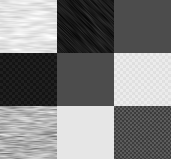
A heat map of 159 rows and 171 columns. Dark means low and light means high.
The table splits into 3 rows of 3 panels. Panel 1,1: very high, streaked across, faint in contrast. Panel 1,2: very low, slanting down to the right, faint in contrast. Panel 1,3: low, flat. Panel 2,1: very low, checkered, faint in contrast. Panel 2,2: low, flat. Panel 2,3: very high, checkered, faint in contrast. Panel 3,1: high, streaked across. Panel 3,2: very high, flat. Panel 3,3: low, checkered.
